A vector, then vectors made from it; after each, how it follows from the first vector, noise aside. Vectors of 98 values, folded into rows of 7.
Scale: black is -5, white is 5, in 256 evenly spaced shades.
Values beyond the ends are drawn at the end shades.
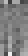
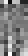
scaled up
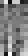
scaled up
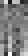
scaled up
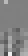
partly zeroed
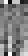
scaled up
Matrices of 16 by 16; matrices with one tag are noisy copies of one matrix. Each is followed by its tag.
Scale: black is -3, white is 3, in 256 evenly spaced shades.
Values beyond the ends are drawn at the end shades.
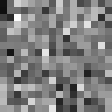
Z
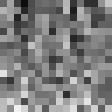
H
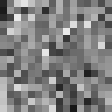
Z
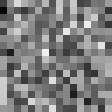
Z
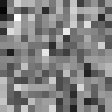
Z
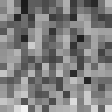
H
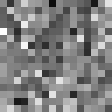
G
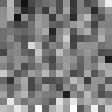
H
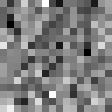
G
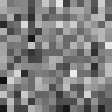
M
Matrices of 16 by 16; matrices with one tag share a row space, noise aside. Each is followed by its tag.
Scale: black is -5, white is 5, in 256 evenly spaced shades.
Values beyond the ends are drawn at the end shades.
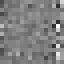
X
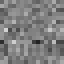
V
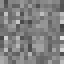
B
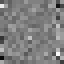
X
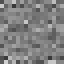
V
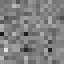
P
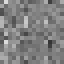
P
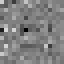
P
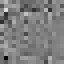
P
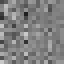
P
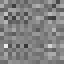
V
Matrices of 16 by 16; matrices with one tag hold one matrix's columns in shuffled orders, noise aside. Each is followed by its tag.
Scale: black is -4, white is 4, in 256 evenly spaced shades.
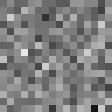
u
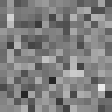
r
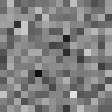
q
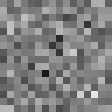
q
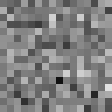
r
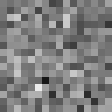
r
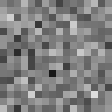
q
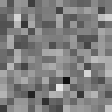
r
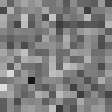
r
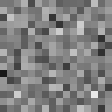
q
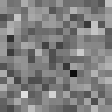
q
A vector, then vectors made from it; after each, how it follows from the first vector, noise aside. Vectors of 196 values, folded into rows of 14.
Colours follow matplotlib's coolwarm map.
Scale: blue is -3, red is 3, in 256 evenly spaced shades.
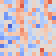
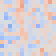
shrunk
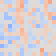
shrunk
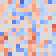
wrapped around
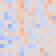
shrunk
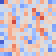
wrapped around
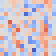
wrapped around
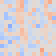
shrunk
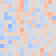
shrunk
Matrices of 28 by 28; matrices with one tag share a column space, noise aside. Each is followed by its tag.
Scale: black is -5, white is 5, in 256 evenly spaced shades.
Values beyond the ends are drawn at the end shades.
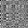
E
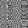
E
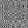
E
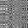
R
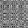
E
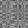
E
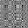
E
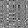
E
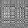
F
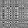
F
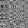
E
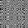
R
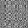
E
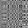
E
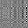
F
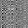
R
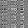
R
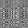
F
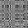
E
